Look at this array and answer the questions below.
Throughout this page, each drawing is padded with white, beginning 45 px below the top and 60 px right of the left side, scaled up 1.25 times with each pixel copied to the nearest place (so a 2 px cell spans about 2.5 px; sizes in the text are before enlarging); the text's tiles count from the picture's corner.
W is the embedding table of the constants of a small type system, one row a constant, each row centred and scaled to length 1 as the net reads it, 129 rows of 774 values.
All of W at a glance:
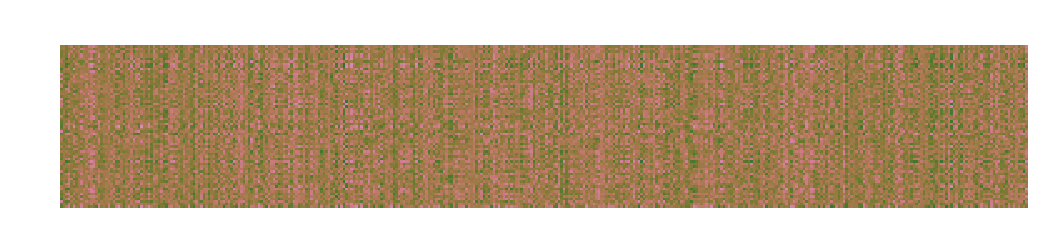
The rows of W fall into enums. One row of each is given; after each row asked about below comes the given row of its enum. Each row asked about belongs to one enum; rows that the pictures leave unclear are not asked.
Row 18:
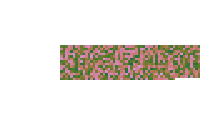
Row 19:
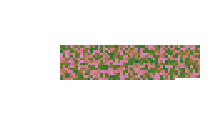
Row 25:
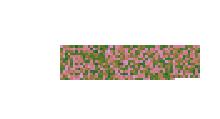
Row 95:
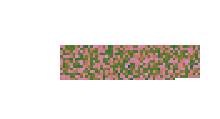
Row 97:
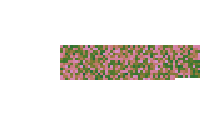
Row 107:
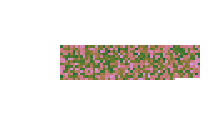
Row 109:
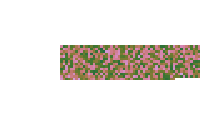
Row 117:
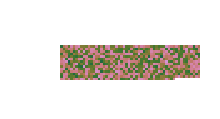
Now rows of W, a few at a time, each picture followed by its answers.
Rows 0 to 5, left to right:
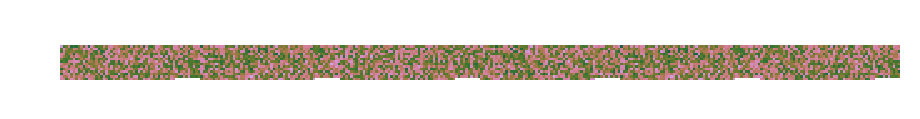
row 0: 97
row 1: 107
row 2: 18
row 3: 25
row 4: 107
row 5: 97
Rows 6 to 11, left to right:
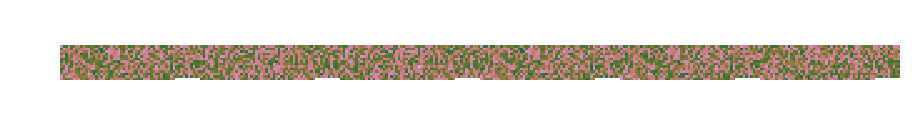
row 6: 109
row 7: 18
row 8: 18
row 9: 109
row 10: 109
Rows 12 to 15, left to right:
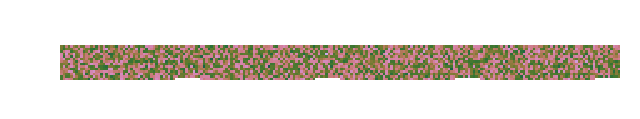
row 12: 19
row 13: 95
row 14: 97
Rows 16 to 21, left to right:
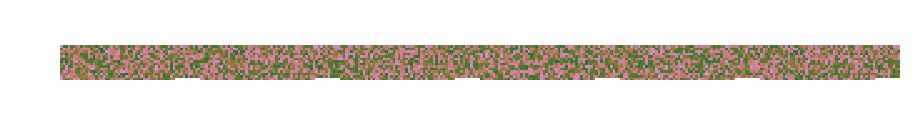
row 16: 109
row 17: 97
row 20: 117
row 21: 97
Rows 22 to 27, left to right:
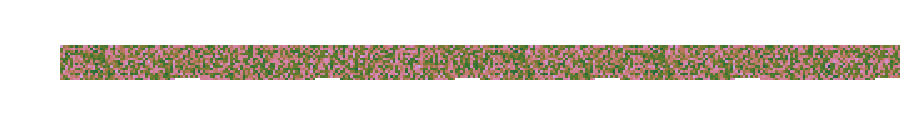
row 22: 25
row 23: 95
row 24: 18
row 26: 25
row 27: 95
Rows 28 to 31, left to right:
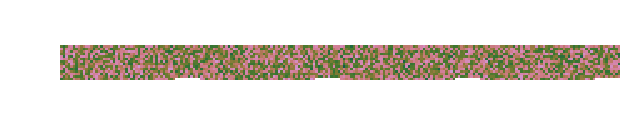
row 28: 18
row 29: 97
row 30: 95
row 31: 117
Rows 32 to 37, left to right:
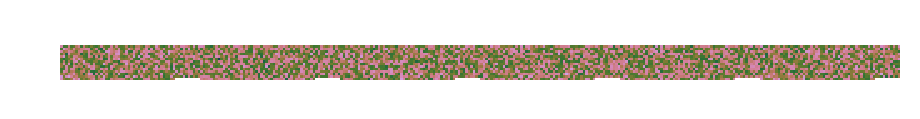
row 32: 109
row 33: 95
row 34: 19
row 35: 117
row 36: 117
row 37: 109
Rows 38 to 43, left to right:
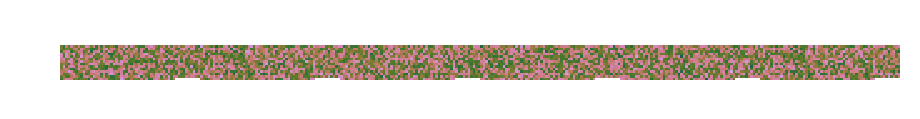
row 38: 19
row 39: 25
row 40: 97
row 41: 117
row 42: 95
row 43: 25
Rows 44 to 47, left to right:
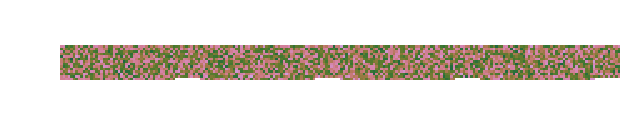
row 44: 95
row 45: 117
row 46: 109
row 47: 25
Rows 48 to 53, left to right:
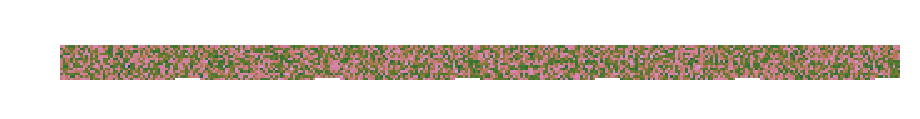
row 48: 95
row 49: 117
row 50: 97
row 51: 19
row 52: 18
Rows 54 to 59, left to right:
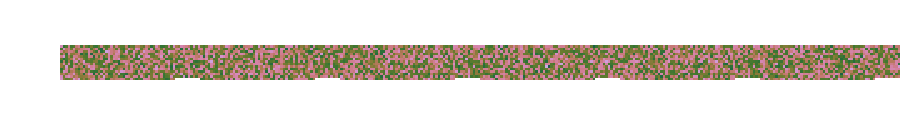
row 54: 109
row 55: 18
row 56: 97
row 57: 95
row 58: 97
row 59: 117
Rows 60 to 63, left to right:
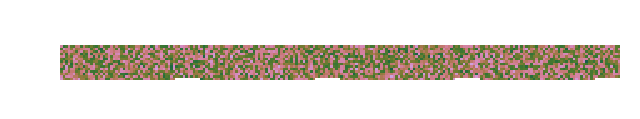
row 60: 109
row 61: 18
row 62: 107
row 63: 19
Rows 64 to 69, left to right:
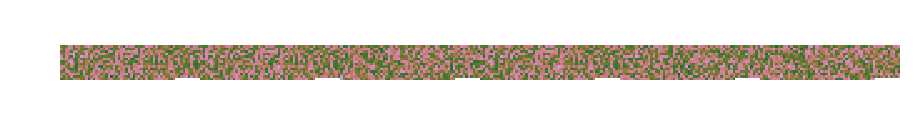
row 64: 18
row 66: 109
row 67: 18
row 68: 95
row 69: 25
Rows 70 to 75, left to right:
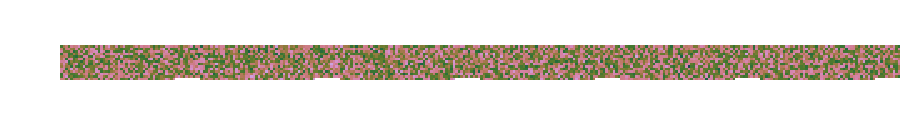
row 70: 117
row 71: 107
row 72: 25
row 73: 19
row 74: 95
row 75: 19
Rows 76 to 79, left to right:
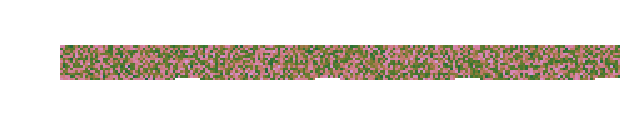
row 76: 95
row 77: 18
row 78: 97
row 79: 19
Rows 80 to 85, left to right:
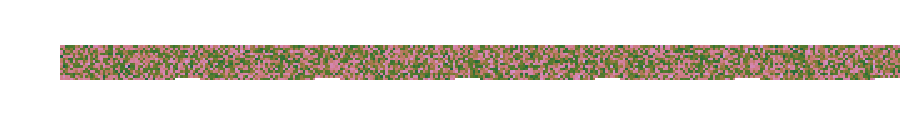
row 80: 95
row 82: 97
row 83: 19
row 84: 117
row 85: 25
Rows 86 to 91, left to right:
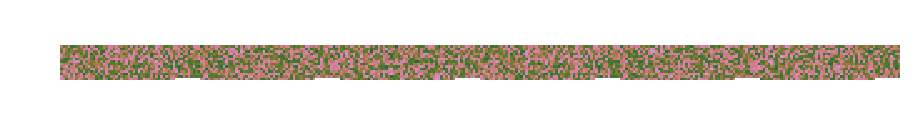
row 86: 97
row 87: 117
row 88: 19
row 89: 97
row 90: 117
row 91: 18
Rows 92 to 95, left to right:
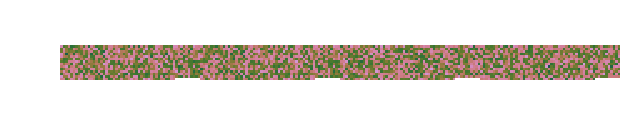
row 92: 97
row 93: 97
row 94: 117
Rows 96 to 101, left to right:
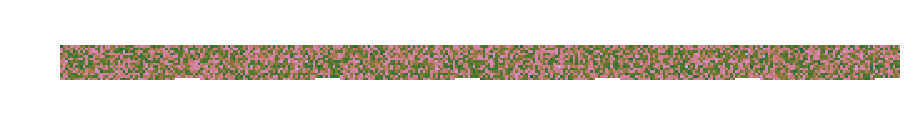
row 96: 117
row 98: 97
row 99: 18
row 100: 95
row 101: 109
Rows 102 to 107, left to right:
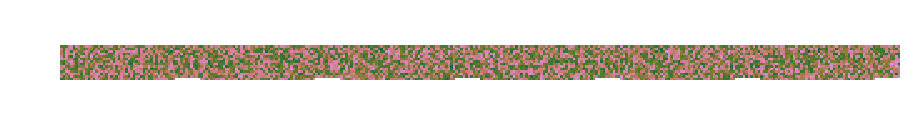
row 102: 18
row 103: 117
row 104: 109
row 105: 19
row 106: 109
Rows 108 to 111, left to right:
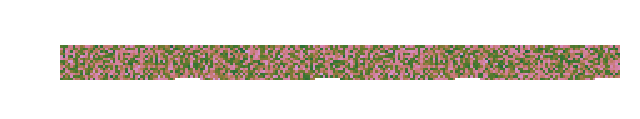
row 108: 18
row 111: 117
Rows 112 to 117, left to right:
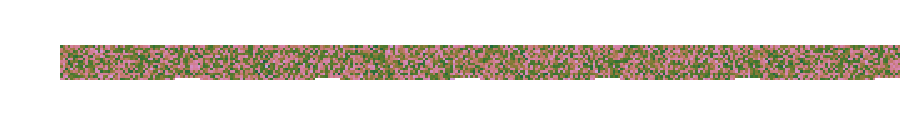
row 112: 117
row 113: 95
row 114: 25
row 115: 97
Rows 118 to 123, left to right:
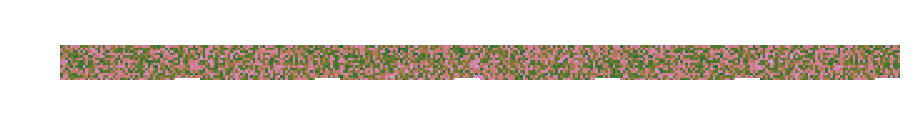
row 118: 117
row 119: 18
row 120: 107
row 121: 97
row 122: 117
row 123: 18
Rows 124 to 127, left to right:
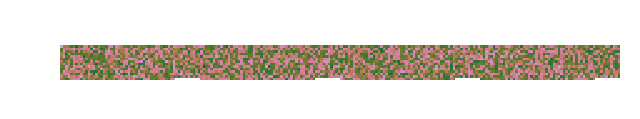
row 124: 25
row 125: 95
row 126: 109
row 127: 18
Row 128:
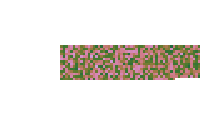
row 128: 18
